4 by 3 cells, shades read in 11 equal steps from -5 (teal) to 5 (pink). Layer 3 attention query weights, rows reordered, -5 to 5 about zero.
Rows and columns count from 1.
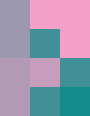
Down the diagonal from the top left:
1 -3 -3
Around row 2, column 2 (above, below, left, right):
5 3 1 5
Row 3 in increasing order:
-3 2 3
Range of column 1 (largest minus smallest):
1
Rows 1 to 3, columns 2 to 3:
5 5 / -3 5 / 3 -3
